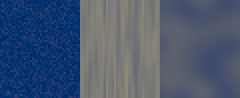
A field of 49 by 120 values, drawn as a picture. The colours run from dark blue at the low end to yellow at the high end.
It is made of 1 by 3 panels. Panel 1,1: very low, fine-grained, faint in contrast. Panel 1,2: middling, streaked downward, faint in contrast. Panel 1,3: low, smooth, faint in contrast.
